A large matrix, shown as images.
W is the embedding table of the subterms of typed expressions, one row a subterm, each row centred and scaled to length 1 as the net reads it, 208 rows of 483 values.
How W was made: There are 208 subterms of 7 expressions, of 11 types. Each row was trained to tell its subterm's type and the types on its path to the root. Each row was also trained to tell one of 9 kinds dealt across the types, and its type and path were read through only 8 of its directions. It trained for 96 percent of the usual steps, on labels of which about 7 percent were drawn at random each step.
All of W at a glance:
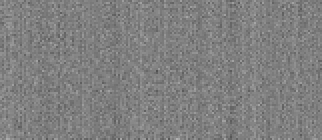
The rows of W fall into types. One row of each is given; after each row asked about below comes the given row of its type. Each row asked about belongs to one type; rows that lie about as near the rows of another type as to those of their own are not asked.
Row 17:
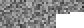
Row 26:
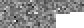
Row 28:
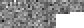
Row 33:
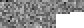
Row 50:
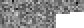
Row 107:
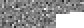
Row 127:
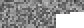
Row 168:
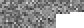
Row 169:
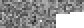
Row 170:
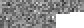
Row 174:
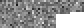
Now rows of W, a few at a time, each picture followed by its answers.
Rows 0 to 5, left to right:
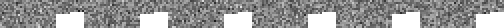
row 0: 17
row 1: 107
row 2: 170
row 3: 127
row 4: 28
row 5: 127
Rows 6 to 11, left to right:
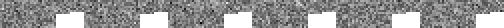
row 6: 33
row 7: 168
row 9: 33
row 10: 169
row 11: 168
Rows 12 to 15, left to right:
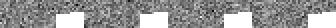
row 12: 26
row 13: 170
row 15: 127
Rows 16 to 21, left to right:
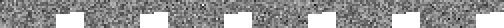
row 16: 174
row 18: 33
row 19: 169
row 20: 26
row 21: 169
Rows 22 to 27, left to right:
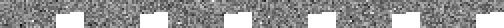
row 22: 33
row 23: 17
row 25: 174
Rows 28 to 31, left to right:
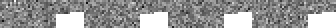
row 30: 50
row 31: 28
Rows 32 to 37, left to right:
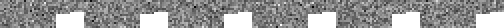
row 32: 33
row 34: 127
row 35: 17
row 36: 168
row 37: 33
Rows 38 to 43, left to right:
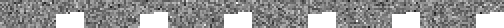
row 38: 17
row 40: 127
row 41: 168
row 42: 26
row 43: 50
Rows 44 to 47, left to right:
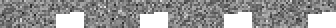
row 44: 169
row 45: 28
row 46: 174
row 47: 127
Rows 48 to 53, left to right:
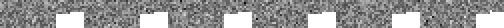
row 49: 168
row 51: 17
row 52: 17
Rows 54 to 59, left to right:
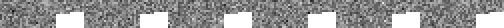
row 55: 168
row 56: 26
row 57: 174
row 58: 174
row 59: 170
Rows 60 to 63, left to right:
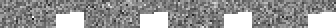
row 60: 107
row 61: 17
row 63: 107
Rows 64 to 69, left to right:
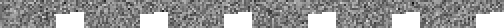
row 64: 127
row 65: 17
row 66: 168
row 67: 169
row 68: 28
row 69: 107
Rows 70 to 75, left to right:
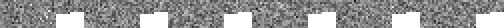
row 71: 174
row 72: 107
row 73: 28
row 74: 168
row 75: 50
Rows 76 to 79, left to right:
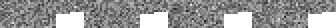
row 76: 17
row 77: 174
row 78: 169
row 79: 26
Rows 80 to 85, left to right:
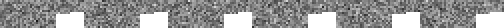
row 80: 169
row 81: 26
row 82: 127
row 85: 50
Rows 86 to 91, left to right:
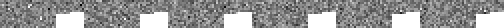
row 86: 107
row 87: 168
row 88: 174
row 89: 33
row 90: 28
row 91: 28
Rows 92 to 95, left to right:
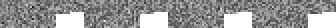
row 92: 28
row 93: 169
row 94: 169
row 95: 127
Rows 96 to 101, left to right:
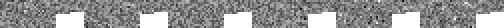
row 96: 174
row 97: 33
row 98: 170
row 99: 174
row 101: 33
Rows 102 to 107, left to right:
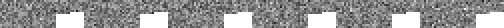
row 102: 28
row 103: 174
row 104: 170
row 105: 28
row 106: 107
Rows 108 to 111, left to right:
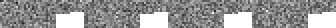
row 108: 33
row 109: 28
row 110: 26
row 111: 33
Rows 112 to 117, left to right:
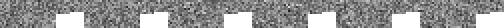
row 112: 26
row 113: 17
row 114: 26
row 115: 33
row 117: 33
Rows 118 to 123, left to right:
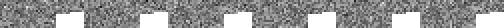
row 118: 174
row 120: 26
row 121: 127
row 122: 107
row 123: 26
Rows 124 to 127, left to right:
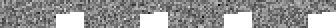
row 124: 107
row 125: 28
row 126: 174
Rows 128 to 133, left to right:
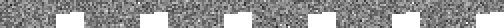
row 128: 17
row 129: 17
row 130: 169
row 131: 168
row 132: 50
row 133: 169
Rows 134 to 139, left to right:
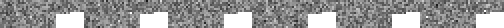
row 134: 107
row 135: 170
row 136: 174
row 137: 107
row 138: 127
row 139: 174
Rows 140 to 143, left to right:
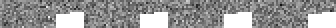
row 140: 33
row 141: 28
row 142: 170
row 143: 169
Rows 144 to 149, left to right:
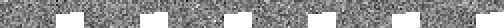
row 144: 127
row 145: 17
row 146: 26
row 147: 168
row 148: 26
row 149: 127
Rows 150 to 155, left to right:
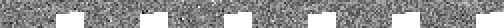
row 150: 169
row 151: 26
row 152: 50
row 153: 174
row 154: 170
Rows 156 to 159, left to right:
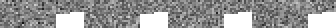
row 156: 26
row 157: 26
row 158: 168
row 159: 169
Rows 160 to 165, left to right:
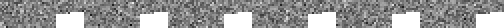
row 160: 17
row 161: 168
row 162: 107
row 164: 169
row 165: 127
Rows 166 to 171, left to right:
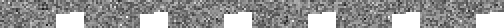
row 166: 26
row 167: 50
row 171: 174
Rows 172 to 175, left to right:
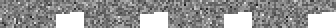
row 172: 28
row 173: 50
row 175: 174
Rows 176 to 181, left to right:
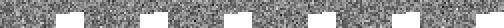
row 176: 107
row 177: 107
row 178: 169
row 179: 17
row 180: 169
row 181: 170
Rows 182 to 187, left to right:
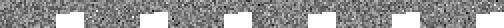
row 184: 168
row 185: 17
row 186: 174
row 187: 17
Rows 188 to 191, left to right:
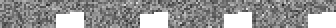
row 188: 33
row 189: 127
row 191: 50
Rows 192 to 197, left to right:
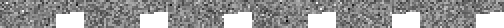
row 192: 17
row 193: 169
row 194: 127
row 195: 169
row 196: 168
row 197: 174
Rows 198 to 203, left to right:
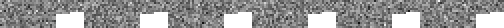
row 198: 169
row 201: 170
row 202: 33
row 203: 168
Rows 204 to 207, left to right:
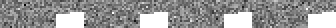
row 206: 127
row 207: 33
